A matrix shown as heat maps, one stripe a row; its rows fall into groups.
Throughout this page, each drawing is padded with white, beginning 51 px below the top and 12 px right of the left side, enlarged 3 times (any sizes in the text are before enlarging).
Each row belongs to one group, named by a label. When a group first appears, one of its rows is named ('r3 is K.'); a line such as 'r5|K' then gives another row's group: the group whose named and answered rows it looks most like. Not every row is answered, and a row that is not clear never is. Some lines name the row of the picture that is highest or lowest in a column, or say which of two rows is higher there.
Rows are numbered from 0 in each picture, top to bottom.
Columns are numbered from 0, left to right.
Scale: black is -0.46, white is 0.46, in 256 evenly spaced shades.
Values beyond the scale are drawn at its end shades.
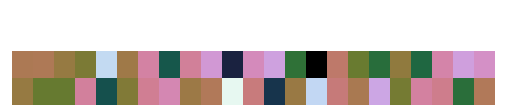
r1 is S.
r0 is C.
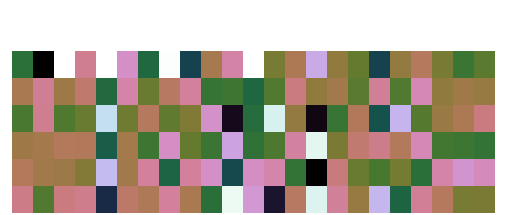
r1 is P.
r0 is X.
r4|C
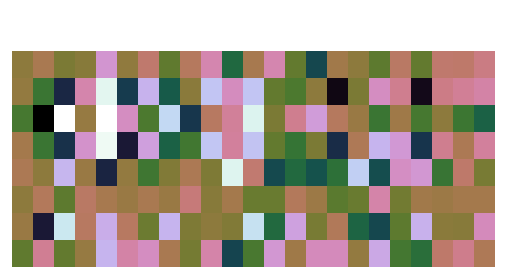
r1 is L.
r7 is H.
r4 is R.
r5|P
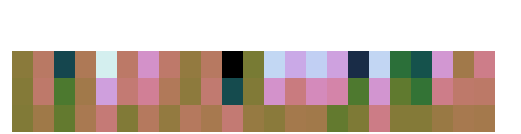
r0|H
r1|H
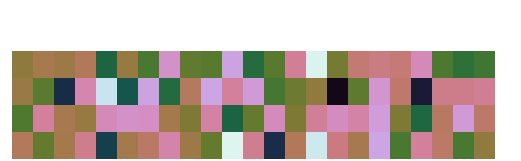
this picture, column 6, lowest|0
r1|L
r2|H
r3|S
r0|S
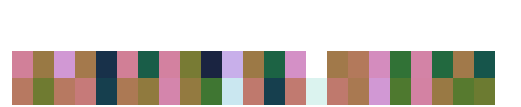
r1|S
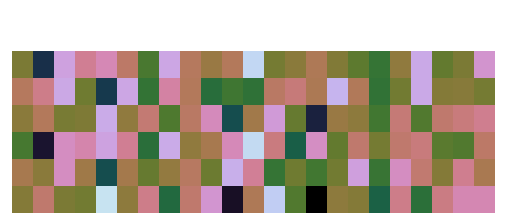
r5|C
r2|C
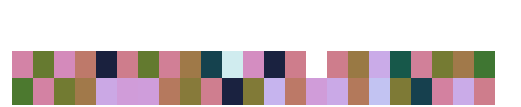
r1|H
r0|S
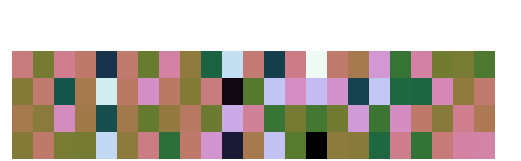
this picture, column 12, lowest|0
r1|H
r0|S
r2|R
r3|C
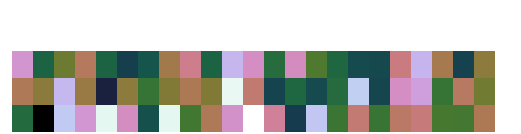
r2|X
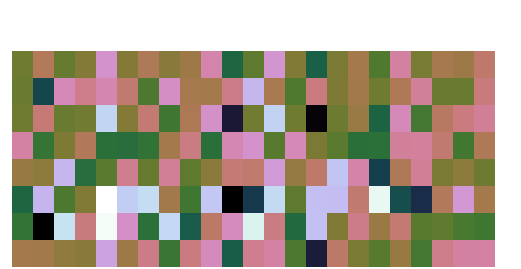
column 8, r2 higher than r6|Yes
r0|C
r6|X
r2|C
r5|H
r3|R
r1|X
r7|C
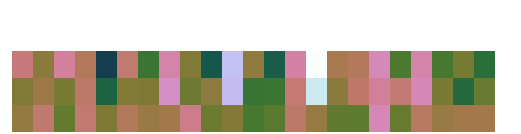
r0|S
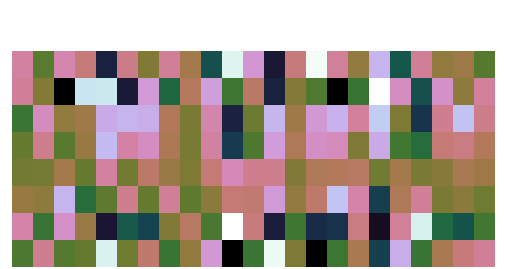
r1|L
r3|H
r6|R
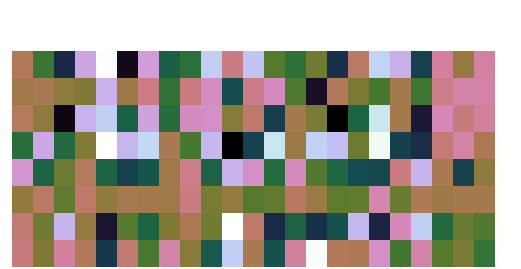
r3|H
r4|R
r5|P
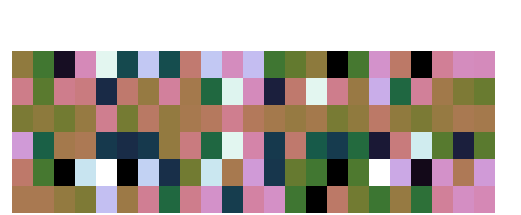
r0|L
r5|C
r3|R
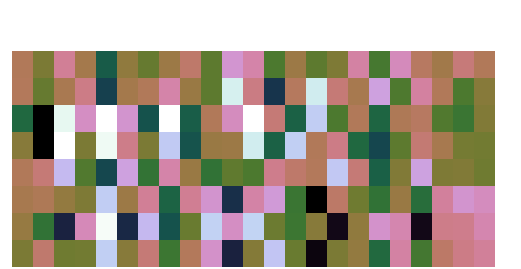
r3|X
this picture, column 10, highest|1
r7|C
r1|S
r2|X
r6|L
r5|C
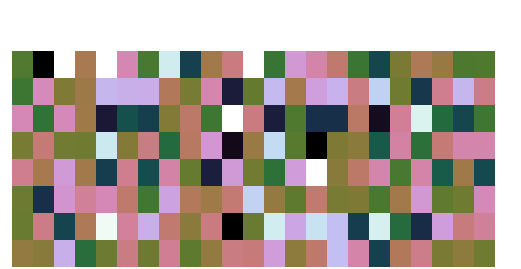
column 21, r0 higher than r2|Yes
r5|X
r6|H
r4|S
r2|R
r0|X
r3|C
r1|H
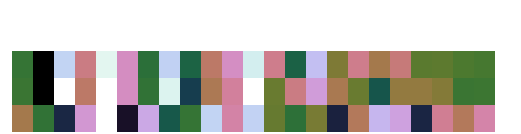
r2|L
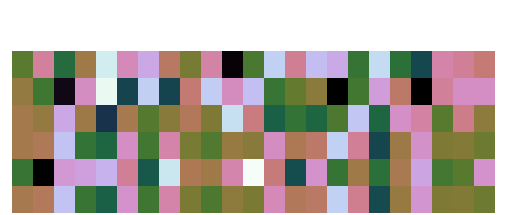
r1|L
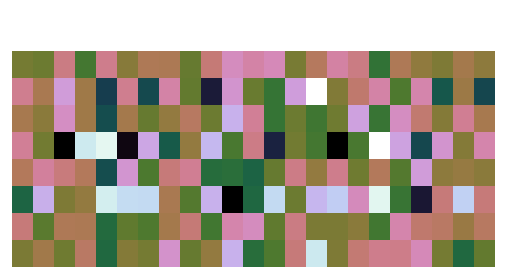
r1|S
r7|S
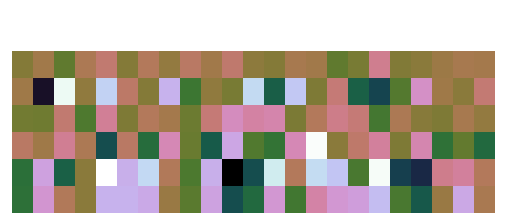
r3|S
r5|H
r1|X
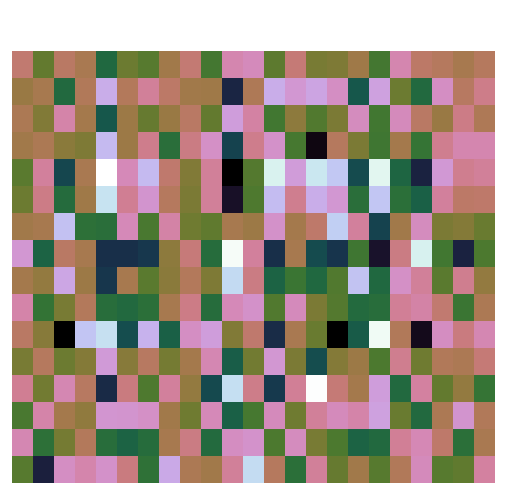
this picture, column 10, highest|7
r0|R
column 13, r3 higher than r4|No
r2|R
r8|R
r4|H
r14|R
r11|C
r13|H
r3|C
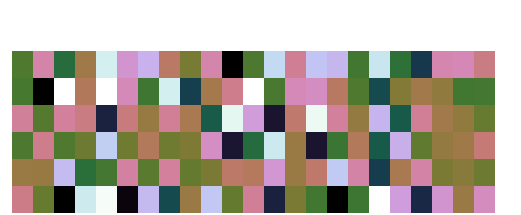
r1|X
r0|H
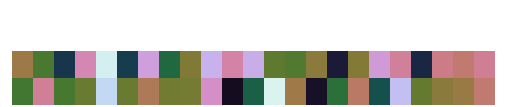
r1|C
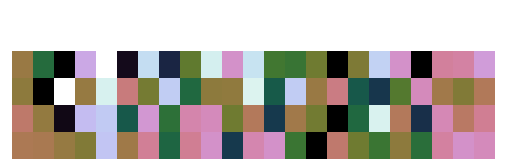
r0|L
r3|C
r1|X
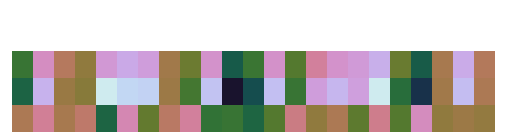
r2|P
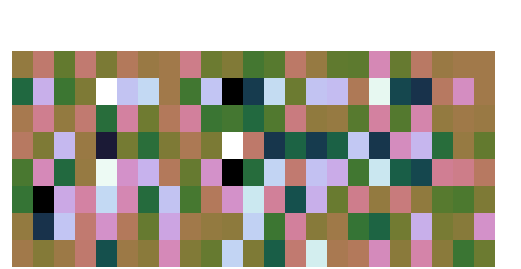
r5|X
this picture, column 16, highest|3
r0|P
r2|P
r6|X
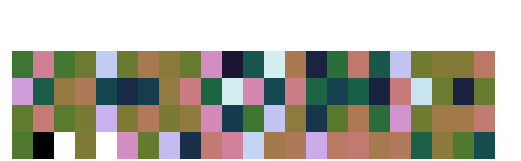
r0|C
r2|C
